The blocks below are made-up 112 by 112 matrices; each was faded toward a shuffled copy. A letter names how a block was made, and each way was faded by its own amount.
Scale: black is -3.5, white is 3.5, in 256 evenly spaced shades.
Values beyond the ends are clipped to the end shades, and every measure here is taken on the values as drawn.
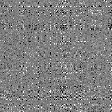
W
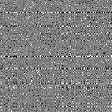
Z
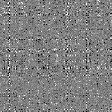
W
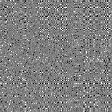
Z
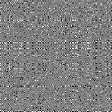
Z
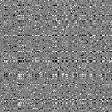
Z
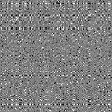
Z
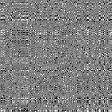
Z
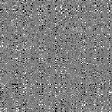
W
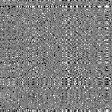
Z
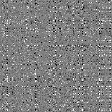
W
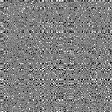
Z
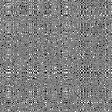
Z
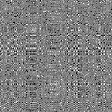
Z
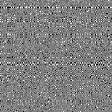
Z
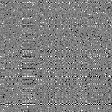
Z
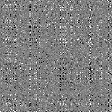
W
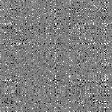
W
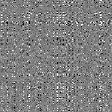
W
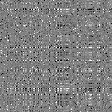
Z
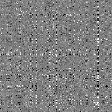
W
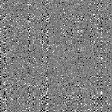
W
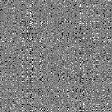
W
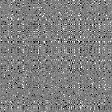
Z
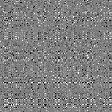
Z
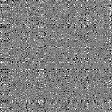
W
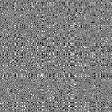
Z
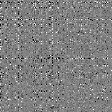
W
